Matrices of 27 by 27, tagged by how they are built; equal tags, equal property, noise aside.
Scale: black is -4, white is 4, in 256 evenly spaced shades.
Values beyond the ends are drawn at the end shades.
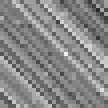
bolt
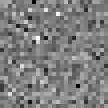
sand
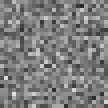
sand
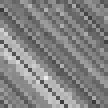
bolt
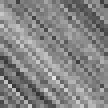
bolt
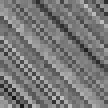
bolt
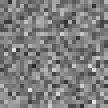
sand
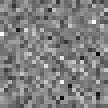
sand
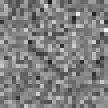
sand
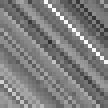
bolt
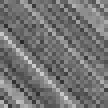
bolt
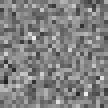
sand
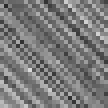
bolt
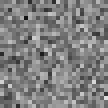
sand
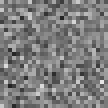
sand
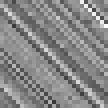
bolt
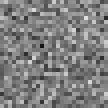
sand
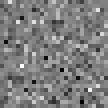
sand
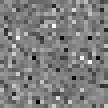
sand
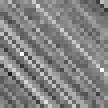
bolt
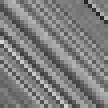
bolt
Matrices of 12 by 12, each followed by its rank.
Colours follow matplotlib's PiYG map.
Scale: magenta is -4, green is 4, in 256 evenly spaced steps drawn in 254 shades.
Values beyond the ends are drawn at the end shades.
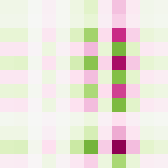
one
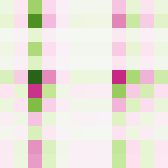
one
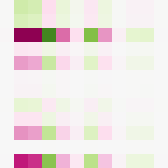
one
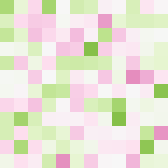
full rank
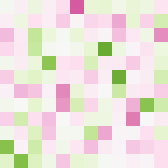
full rank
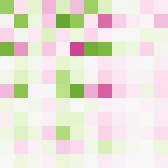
two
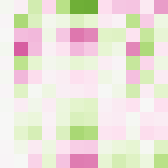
two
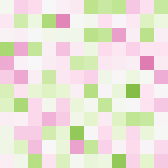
full rank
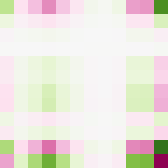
one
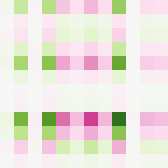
one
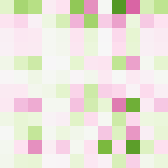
two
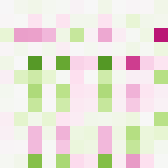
two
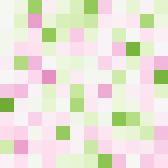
full rank
